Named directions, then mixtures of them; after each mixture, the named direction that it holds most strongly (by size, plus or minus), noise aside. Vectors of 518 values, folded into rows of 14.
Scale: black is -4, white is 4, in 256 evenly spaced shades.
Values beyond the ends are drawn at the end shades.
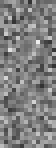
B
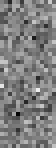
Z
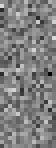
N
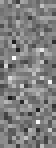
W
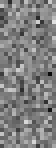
N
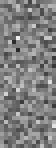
B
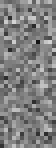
B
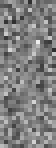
B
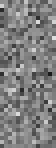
N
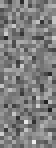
N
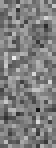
W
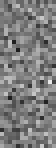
W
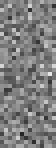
B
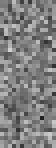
B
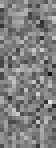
N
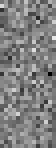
N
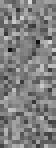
B
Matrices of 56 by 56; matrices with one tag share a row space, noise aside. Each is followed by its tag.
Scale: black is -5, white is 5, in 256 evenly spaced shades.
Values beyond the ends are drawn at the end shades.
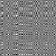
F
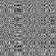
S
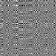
F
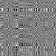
F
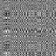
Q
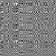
F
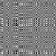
F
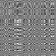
S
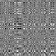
S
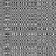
Q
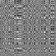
S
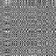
Q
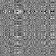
S
